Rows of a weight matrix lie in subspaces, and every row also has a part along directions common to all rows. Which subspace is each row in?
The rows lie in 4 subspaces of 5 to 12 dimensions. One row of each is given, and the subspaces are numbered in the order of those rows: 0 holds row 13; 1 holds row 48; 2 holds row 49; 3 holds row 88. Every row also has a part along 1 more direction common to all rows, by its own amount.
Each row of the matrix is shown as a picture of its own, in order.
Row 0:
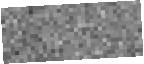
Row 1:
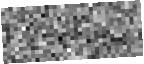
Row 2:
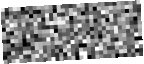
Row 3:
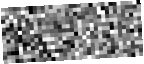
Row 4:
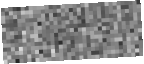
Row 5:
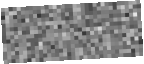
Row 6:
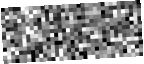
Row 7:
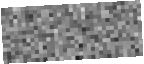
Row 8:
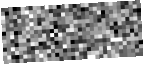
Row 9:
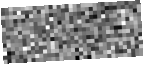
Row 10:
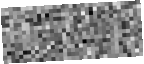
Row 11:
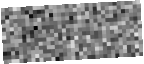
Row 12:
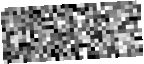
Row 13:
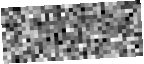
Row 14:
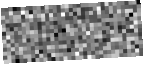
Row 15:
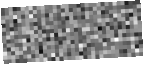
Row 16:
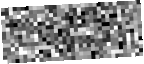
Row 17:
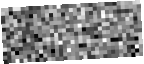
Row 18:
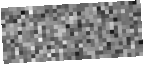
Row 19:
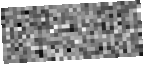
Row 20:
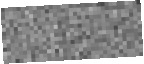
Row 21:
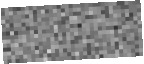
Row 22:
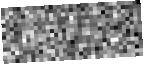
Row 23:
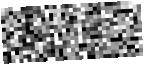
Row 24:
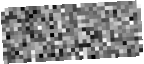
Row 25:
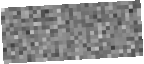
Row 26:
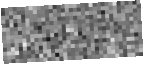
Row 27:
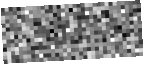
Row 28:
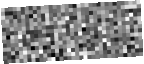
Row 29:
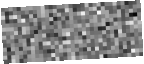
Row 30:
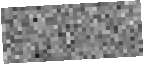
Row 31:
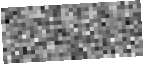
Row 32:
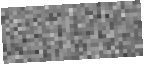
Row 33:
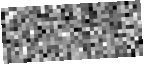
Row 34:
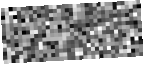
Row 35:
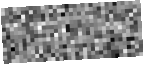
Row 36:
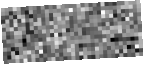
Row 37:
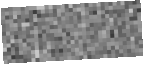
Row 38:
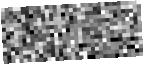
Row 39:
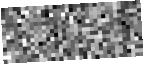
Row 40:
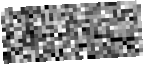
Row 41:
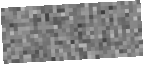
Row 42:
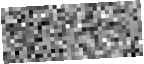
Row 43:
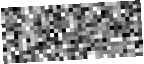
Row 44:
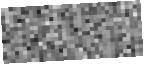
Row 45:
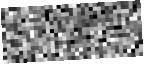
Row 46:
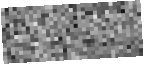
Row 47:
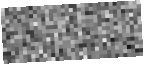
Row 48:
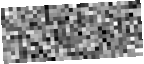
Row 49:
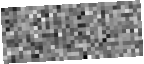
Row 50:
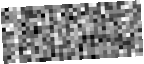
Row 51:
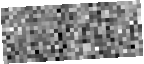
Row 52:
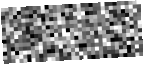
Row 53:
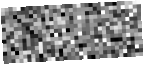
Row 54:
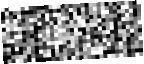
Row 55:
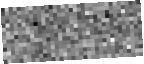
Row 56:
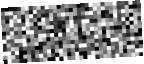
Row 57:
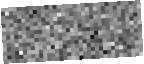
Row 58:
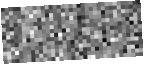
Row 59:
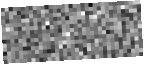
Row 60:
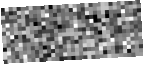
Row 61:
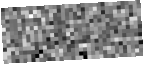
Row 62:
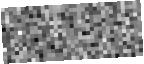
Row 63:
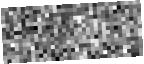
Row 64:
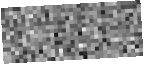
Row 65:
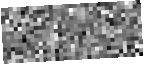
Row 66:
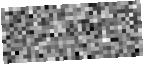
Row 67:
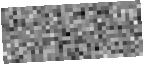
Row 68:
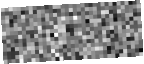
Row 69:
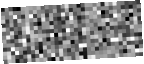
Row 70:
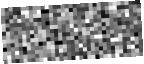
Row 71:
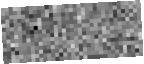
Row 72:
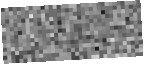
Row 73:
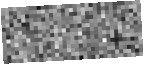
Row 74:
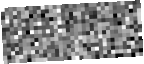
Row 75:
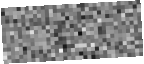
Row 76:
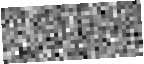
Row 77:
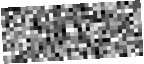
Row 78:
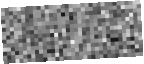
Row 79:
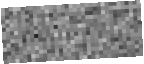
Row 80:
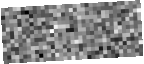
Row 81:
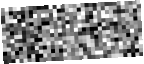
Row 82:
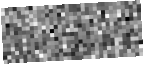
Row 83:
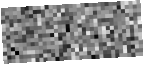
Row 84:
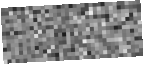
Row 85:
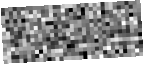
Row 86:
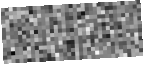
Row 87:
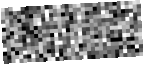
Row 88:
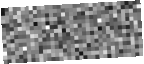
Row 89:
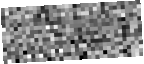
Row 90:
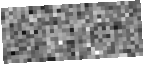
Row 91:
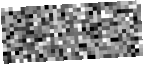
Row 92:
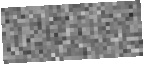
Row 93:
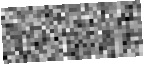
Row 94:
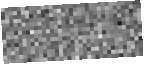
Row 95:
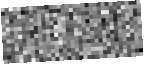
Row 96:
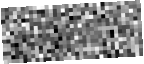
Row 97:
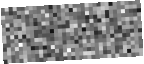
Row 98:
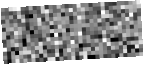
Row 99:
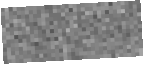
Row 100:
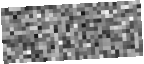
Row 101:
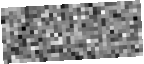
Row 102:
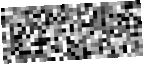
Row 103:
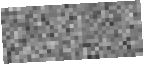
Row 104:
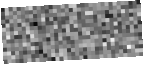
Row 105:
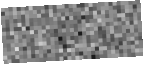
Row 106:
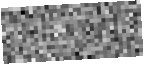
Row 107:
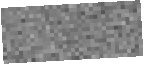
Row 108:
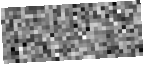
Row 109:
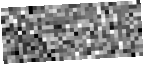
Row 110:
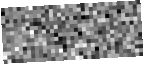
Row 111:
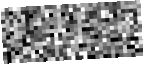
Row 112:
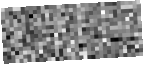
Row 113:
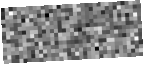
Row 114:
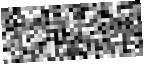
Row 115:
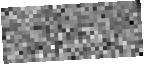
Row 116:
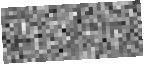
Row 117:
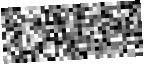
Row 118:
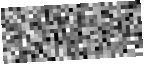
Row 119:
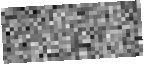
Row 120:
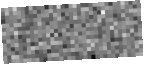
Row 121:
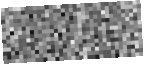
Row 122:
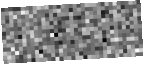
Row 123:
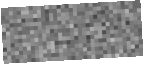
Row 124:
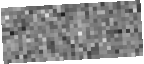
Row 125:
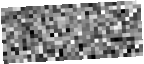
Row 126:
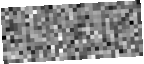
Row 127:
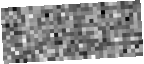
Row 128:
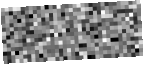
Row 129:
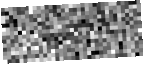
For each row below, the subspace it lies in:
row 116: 2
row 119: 2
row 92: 3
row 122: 0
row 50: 0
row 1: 1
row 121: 2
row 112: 1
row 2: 2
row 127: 1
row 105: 1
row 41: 2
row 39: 3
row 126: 2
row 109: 0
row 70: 3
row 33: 3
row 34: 3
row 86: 0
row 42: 0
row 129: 0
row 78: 2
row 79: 2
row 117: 3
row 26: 0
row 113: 3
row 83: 2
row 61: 2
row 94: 3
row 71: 2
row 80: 1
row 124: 2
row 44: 3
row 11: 2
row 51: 2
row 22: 2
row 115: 2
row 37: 2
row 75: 1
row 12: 2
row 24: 2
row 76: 0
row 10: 2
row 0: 0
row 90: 0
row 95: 0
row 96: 2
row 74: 3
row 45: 3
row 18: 0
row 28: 1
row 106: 0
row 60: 1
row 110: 1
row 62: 3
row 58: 2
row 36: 2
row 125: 3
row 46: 1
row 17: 0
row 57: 2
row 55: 1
